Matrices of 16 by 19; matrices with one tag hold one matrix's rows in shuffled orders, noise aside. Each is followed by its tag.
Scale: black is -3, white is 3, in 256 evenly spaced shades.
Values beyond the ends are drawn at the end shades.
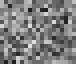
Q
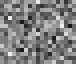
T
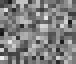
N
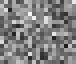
Q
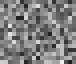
T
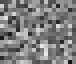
N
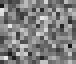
N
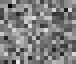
Q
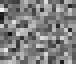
N
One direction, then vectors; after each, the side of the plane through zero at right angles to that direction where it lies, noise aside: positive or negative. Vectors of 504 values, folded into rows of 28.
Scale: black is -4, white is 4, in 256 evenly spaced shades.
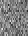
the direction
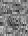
positive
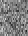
positive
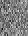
negative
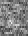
positive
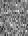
negative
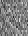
negative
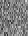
negative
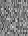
negative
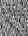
positive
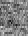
negative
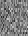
negative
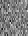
negative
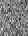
positive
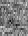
negative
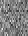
positive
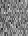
negative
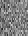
negative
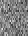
positive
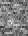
positive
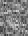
negative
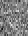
negative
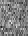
positive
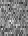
positive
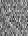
negative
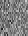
negative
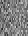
negative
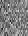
negative
